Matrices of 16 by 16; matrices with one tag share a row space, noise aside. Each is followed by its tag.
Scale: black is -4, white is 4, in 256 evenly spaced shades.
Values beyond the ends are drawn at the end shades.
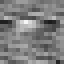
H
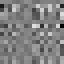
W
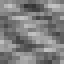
H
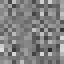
W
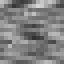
H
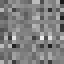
W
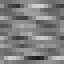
H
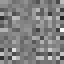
W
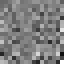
W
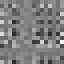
W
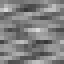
H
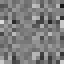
W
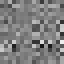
W
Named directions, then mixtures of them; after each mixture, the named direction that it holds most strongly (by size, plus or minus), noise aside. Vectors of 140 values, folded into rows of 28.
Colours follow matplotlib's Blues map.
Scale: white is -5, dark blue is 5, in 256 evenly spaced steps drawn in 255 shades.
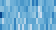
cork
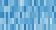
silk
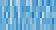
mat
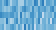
silk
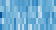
cork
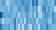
cork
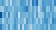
cork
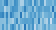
silk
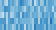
silk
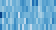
cork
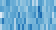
cork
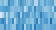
silk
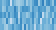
mat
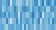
mat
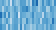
mat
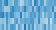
silk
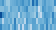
cork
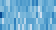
cork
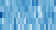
cork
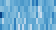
cork
